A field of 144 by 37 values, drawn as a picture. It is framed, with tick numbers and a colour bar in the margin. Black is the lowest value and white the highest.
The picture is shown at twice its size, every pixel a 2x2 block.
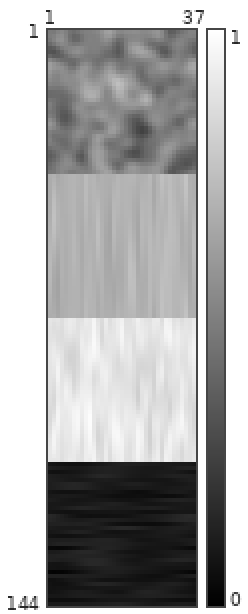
The table splits into 4 rows of 1 panel. Panel 1,1: middling, blotchy. Panel 2,1: high, streaked downward, faint in contrast. Panel 3,1: very high, streaked downward, faint in contrast. Panel 4,1: very low, streaked across, faint in contrast.
